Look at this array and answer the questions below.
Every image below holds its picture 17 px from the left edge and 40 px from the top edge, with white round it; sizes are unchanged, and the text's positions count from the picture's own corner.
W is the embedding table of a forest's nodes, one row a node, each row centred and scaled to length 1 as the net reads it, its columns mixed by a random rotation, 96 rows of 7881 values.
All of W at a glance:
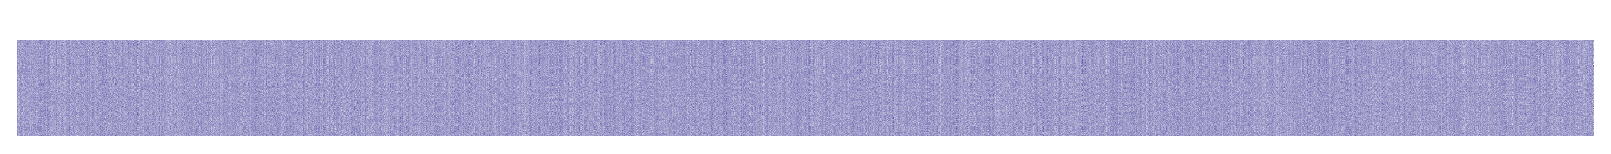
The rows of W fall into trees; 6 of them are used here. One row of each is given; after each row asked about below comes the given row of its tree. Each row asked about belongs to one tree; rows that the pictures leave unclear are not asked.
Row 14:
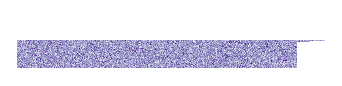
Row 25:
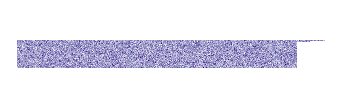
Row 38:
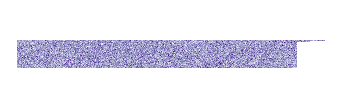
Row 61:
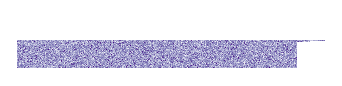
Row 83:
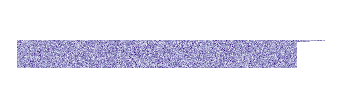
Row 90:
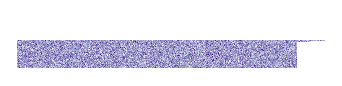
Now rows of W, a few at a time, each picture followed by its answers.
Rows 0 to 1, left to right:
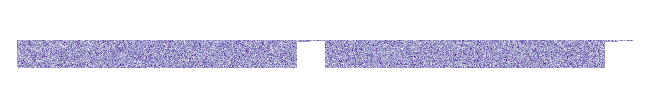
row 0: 25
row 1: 83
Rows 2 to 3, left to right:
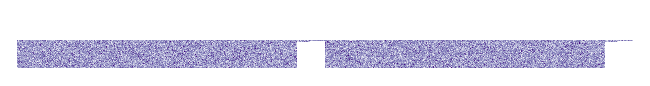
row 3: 83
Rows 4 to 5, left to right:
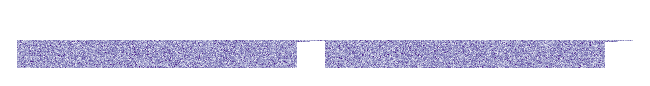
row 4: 83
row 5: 38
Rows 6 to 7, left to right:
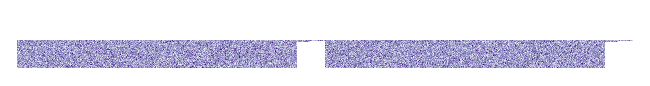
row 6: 25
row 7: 83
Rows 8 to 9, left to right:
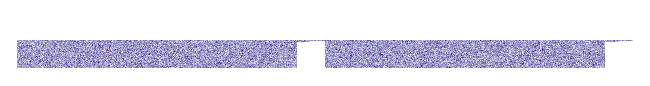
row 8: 38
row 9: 25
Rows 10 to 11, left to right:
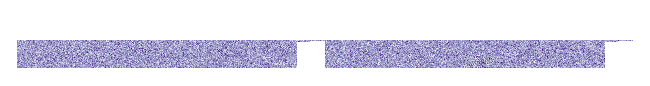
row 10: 14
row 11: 25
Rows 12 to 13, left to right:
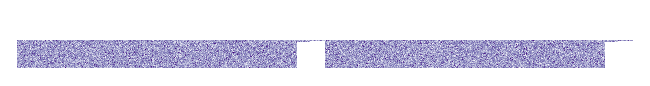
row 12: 83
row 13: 90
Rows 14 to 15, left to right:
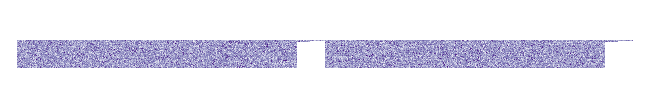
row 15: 83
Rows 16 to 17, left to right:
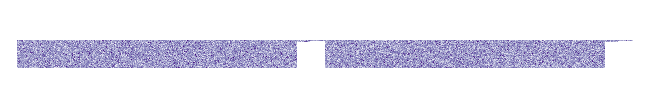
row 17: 25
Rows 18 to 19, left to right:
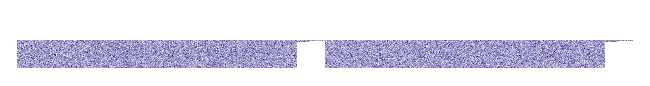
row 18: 38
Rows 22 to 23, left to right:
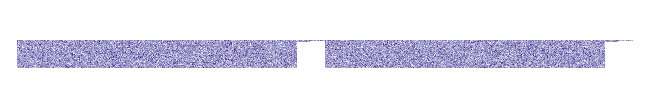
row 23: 25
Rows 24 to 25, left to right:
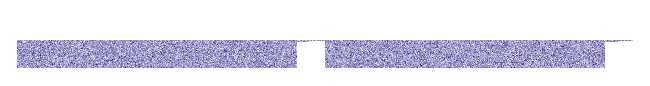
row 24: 83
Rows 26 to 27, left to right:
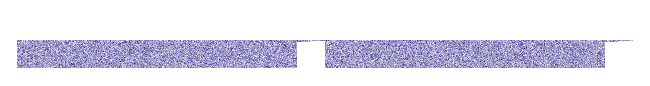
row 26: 61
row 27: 90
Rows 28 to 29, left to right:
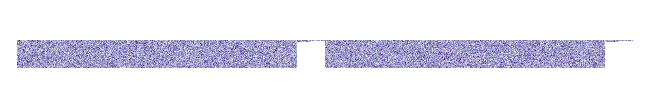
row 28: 61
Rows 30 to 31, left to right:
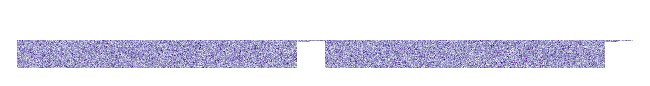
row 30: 25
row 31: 25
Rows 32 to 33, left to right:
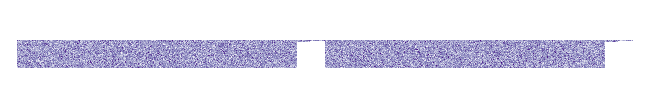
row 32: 25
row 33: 25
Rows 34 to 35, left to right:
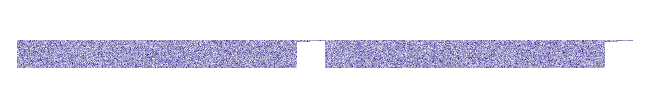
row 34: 83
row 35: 14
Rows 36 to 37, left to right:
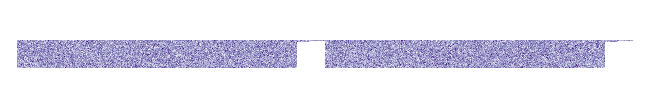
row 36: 83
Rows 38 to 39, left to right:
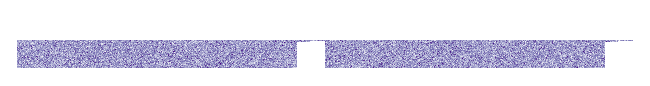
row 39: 61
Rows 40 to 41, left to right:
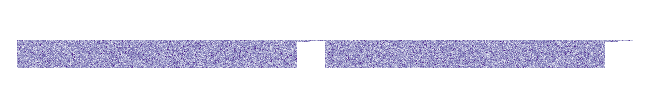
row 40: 25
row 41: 83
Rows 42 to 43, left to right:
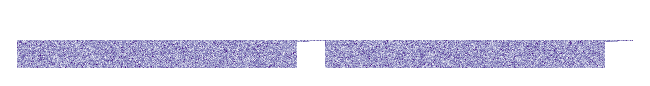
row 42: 83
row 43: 25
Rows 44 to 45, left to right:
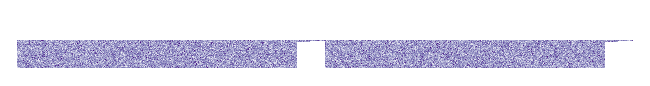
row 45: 25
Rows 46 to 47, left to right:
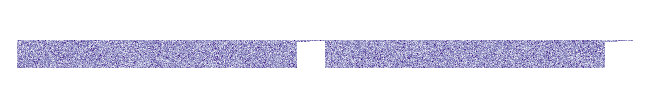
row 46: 90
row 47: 14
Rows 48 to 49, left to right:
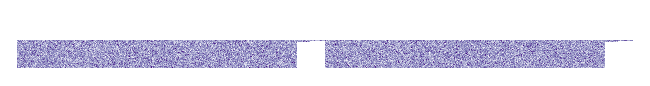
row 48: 83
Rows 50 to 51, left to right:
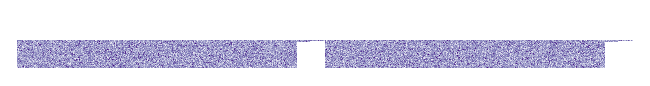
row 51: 14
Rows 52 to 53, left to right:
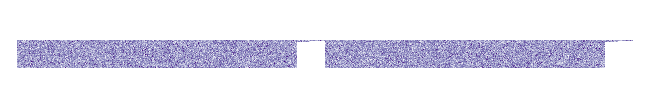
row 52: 83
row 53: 38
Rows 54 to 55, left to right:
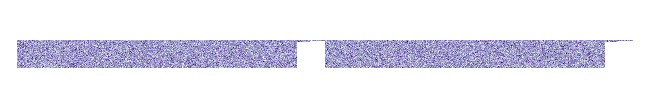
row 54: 61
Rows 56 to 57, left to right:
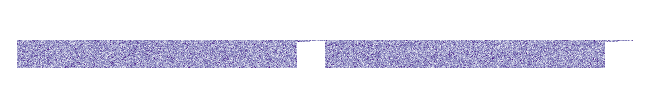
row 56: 61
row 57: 90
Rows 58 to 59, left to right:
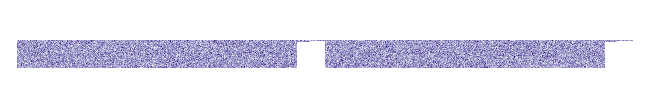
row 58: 83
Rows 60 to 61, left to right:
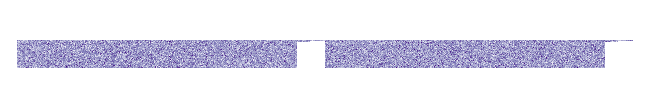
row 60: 25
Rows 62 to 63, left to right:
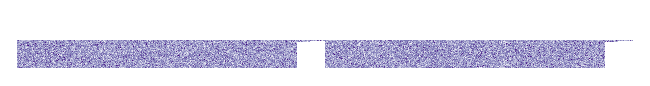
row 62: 90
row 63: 38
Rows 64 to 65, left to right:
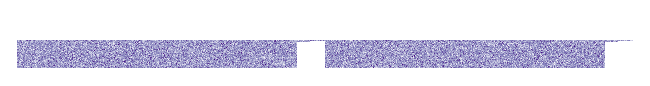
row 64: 14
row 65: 83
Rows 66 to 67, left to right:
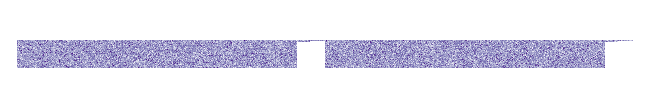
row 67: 90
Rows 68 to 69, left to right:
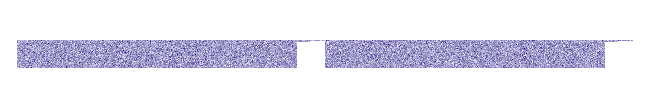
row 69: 90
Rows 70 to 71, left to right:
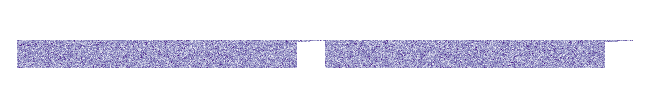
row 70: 90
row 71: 25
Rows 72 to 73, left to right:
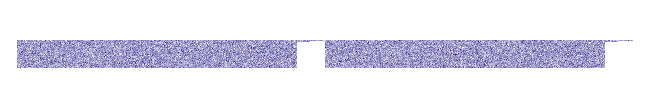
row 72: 83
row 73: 83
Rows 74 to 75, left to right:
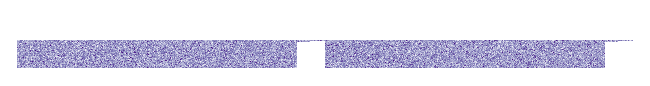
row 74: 83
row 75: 90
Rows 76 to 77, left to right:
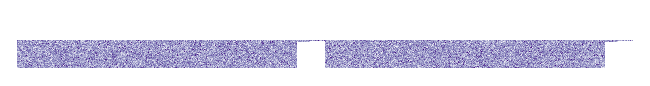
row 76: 25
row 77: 38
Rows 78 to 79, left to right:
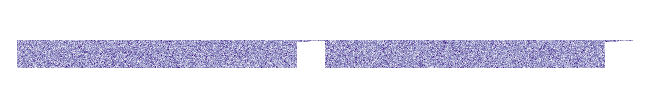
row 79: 61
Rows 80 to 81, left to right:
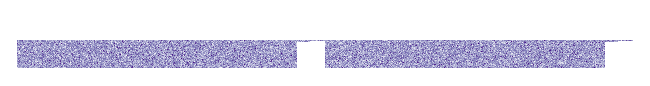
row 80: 25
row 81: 38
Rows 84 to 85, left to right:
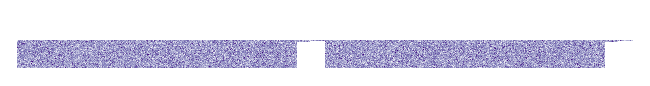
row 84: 83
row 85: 38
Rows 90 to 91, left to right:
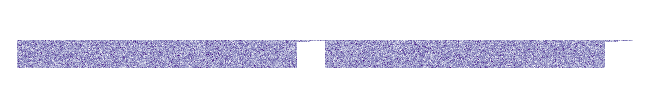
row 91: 25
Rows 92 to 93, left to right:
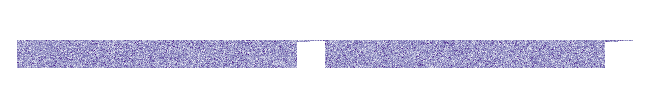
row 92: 14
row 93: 61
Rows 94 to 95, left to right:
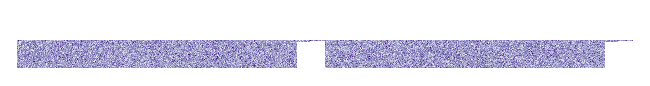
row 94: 90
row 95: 25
